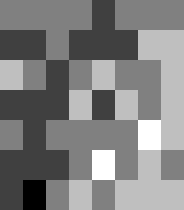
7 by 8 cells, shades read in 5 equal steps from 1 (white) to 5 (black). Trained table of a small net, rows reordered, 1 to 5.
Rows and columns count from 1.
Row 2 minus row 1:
1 1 0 1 0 1 -1 -1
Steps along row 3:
up up down down up same down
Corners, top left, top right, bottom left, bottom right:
3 3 4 2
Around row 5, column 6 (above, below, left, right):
2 3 3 1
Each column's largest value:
4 5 4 4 4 4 3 3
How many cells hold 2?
14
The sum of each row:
25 27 22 25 22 24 23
